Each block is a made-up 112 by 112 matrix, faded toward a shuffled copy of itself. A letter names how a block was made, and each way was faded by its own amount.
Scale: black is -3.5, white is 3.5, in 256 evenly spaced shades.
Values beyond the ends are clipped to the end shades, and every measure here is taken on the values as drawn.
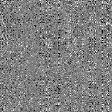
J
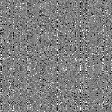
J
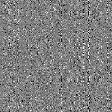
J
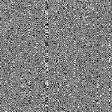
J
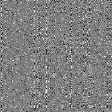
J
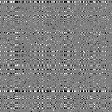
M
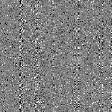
J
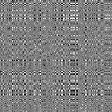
M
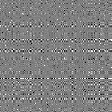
M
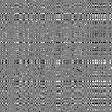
M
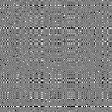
M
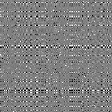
M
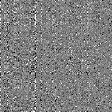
J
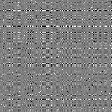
M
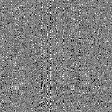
J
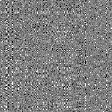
J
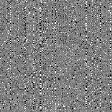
J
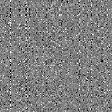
J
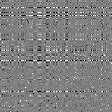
M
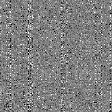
J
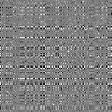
M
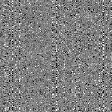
J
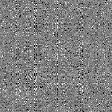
J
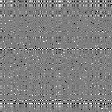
M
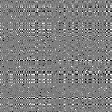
M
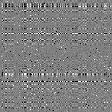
M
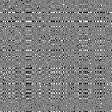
M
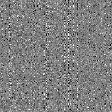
J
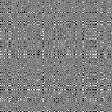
M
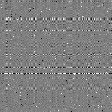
M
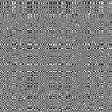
M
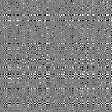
M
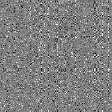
J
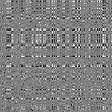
M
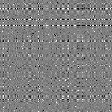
M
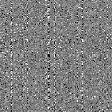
J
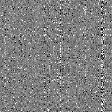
J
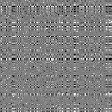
M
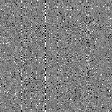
J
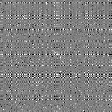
M
